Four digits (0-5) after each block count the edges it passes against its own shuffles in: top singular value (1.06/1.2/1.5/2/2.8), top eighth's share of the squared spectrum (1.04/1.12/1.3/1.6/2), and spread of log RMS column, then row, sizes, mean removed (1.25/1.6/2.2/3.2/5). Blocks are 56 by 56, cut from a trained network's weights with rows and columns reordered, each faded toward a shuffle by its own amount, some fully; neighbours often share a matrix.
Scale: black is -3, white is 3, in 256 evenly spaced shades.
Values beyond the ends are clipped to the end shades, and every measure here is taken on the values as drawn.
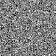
2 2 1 1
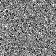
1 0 0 0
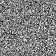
1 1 0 0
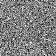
1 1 0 0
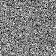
1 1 0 0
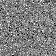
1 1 0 0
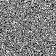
1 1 0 0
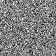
0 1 0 0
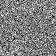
0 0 0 0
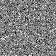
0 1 0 0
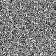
2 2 0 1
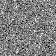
0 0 0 0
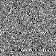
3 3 1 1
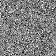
1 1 0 0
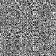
3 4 2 1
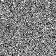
0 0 0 0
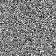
2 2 1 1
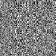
4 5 3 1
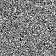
0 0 0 0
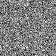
1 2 0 0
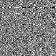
3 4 1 2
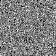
2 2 1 0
